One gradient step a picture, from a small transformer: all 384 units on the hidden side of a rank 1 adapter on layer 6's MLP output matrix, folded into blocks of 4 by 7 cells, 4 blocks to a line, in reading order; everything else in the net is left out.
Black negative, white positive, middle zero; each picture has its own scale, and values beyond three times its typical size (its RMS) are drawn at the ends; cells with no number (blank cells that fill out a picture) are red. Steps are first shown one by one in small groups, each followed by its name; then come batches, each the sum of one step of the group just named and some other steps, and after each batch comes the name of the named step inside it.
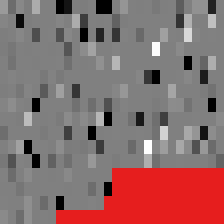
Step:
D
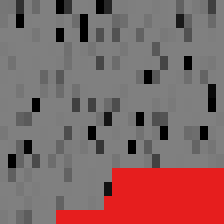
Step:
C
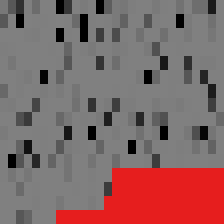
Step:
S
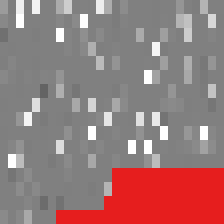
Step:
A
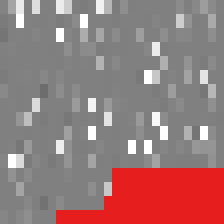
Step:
A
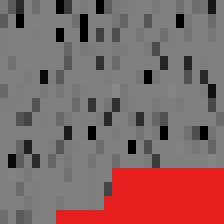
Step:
S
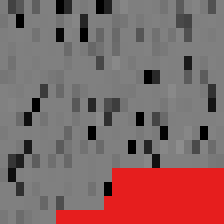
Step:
D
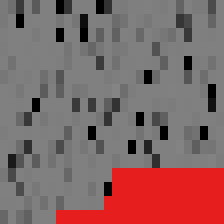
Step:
C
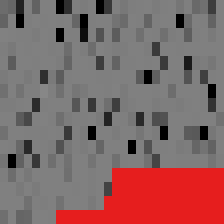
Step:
S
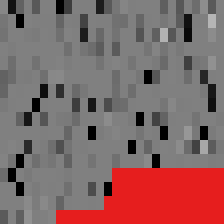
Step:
A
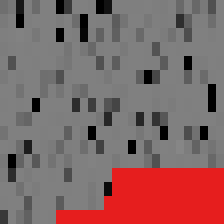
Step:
C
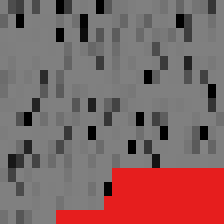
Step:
S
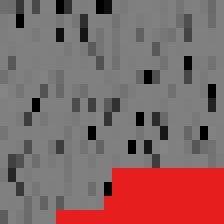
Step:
D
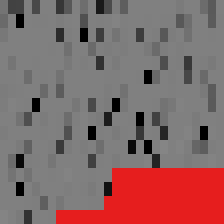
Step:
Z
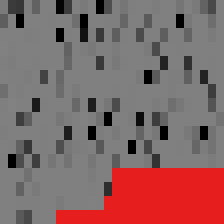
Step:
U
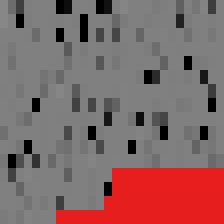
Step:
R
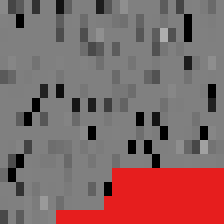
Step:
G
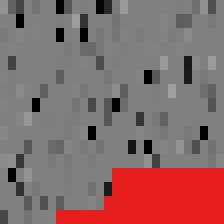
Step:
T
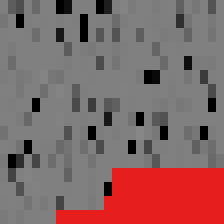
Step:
R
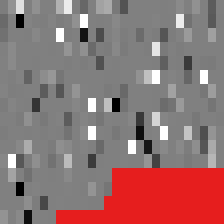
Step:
Z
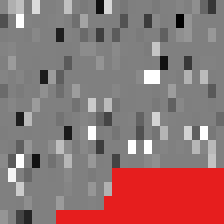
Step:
U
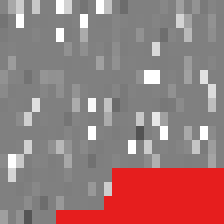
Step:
Z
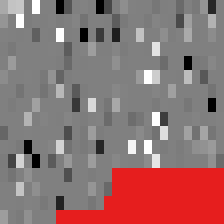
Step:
R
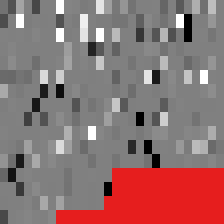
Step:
G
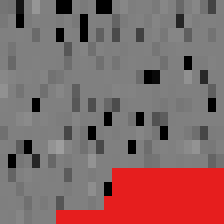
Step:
R
